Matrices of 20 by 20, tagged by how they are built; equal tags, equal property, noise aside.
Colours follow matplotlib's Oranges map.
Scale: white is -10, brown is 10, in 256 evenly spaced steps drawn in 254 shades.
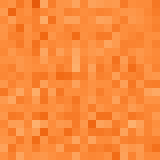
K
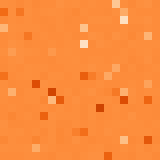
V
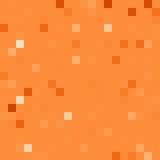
V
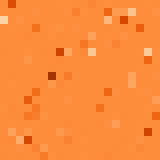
V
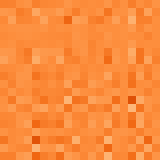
K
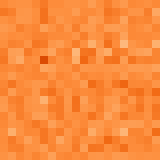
K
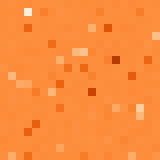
V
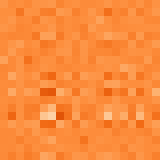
K
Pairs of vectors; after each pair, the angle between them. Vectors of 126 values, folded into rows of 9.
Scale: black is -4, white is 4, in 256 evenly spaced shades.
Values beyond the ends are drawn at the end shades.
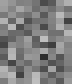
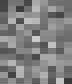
partly opposed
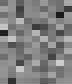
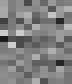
partly opposed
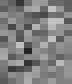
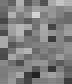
partly opposed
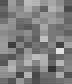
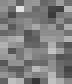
orthogonal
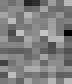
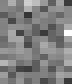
nearly opposite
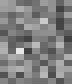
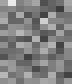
orthogonal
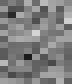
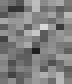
partly aligned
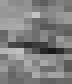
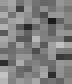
orthogonal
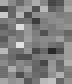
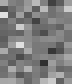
nearly parallel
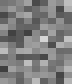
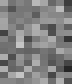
partly opposed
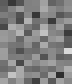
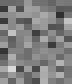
orthogonal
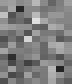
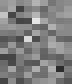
nearly parallel
